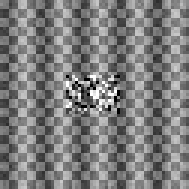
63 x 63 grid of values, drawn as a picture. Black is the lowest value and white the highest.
Odd patch: rougher, in the centre. Histogram: bell-shaped. Stripes: upright, repeating 5 times. Roughest part: centre. Slope: none. Average level on the scale: 50%.
